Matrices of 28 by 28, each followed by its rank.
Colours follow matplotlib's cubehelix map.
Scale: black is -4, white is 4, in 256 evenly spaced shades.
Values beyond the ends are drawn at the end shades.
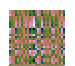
two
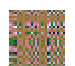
two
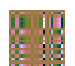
one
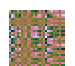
two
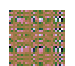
two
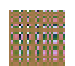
one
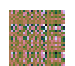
two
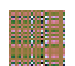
one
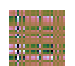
one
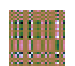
one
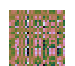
two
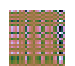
one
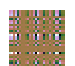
one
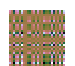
one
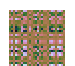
two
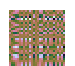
two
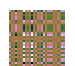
one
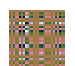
one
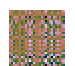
two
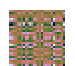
two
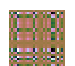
one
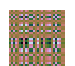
one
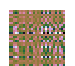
two
